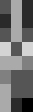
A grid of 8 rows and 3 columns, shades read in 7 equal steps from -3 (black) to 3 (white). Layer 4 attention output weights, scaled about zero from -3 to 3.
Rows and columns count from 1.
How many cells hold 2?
2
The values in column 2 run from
-2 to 1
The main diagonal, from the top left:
-1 1 -1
